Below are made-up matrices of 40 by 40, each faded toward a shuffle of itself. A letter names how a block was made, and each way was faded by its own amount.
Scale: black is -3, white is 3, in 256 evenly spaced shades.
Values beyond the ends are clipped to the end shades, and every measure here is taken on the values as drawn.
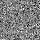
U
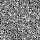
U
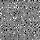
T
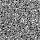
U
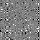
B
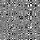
B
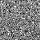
U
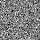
U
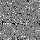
T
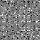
T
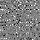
T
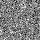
U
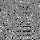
T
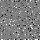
T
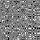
B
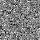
U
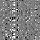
B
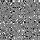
T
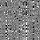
B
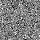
U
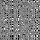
B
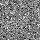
U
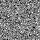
U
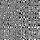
B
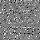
T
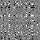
B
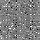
T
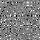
T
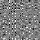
B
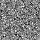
U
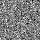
U
